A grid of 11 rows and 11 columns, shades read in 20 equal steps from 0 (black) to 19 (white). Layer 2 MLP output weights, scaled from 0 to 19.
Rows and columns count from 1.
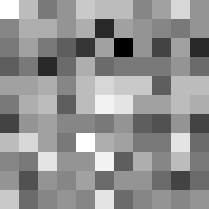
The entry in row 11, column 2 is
8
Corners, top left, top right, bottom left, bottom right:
19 11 15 11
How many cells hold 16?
3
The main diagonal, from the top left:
19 13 9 8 14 18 11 9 10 5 11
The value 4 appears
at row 3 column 5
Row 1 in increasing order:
9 10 11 11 12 14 14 14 15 16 19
